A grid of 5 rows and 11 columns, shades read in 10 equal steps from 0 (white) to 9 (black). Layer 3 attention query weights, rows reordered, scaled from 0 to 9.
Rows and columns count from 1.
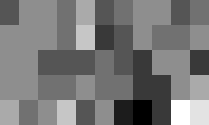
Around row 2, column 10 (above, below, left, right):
6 4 5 4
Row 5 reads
3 5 4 2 6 4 8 9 7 0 1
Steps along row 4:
same up same down up same up same down down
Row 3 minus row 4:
0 0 1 1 2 0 1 0 -3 0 4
